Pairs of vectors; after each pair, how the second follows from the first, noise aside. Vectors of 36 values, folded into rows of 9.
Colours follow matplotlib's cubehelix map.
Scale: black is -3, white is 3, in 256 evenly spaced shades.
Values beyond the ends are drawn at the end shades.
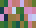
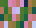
wrapped around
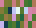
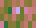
shrunk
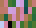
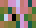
wrapped around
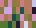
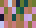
reversed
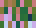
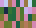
reversed
